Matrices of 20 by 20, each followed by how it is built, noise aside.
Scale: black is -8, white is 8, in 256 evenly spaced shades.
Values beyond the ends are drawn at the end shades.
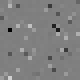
sparse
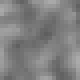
smooth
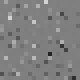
sparse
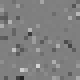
sparse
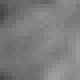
smooth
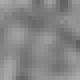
smooth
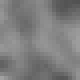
smooth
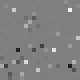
sparse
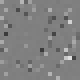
sparse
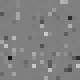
sparse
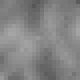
smooth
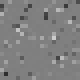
sparse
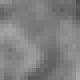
smooth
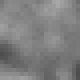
smooth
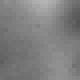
smooth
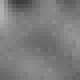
smooth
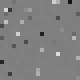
sparse
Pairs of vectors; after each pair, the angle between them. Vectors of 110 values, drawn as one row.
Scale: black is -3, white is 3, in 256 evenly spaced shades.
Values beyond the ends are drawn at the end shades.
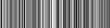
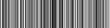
nearly opposite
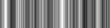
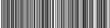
orthogonal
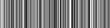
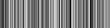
nearly opposite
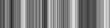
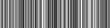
partly opposed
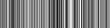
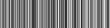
partly aligned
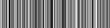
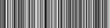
partly opposed
